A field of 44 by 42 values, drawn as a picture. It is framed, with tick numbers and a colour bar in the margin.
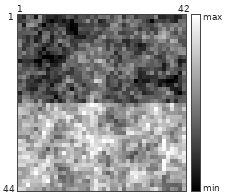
The field is mottled with small blotches. The ninth with the lowest average is the top left. A horizontal seam about 50% of the way down splits the table, and the bottom part is higher.
